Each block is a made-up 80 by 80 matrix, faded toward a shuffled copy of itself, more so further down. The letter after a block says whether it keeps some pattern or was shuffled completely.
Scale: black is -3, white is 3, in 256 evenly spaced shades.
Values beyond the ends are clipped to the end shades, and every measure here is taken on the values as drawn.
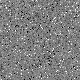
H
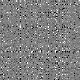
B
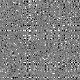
B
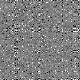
B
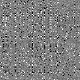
B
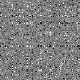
B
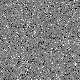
H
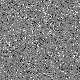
H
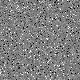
H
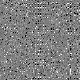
B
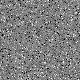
H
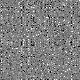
B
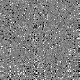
B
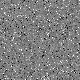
H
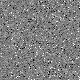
H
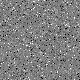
H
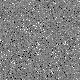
H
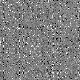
B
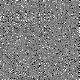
B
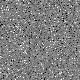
H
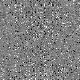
B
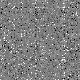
B
